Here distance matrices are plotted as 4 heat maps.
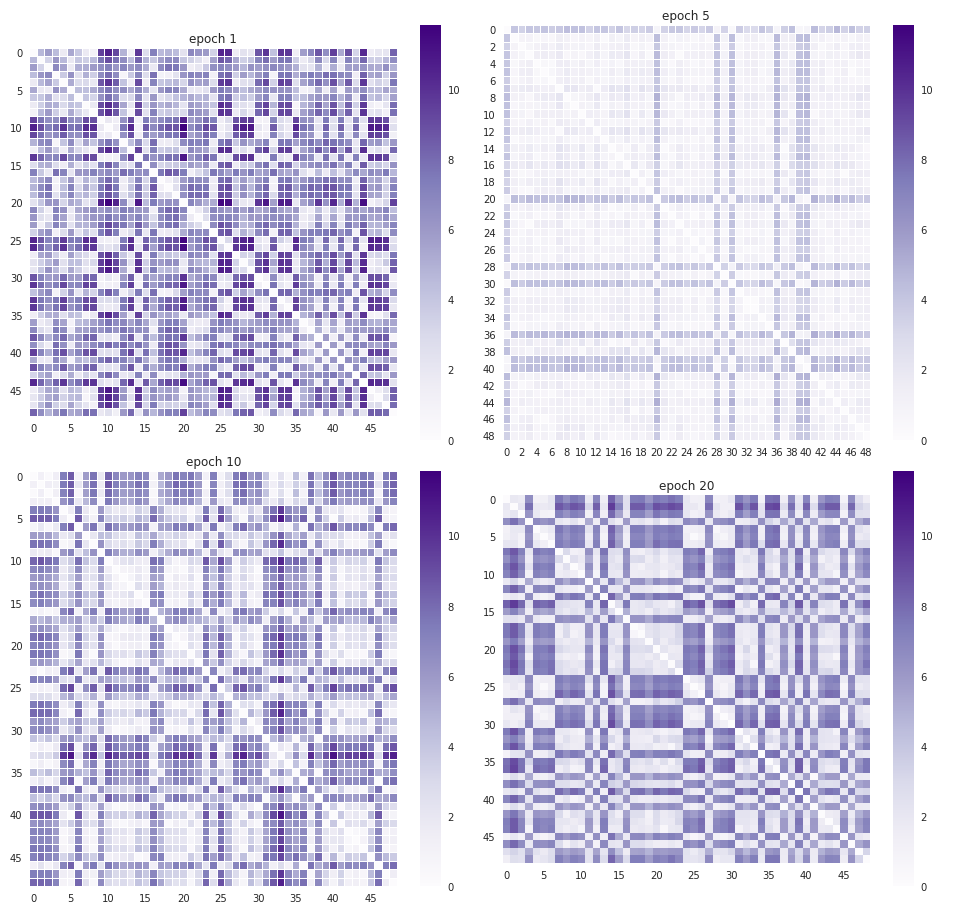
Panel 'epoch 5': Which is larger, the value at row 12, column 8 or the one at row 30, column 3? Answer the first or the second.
the second
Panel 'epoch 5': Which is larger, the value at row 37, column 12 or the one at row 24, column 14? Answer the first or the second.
the first
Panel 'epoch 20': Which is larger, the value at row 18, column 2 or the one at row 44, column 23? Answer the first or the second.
the first
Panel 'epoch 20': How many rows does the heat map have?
49
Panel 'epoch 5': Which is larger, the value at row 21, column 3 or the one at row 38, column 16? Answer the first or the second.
the second
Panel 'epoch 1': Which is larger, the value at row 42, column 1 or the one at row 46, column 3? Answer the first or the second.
the first
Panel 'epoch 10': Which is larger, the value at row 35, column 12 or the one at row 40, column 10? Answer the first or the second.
the first
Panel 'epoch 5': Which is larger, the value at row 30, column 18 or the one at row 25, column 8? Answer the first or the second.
the first
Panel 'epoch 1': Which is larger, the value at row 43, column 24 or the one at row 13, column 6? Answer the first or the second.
the second
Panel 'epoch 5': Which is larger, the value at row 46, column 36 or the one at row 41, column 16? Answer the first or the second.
the first
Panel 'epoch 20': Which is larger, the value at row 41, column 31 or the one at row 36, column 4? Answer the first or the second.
the second
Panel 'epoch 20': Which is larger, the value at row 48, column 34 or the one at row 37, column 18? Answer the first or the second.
the second
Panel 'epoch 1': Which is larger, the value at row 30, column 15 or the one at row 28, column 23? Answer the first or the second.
the first
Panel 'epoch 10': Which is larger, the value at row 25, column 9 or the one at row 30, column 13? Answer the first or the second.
the first
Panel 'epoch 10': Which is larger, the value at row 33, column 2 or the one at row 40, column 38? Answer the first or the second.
the second
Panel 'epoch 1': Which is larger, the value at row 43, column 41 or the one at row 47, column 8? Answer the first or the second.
the first
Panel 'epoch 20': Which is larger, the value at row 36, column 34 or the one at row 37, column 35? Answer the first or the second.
the first
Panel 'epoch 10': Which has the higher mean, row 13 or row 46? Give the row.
46
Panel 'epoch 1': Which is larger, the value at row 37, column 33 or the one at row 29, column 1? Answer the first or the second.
the first
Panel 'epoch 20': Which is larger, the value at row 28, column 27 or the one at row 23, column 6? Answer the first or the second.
the second
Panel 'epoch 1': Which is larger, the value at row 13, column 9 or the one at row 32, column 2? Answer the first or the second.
the first
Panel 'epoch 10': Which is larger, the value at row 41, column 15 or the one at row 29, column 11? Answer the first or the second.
the second
